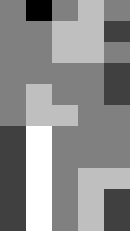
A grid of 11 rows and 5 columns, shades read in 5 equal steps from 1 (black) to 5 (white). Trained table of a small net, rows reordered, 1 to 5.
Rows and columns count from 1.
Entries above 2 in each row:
4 4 5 4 4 5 4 4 4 3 3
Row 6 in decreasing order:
4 4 3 3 3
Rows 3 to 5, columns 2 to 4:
3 4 4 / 3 3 3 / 4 3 3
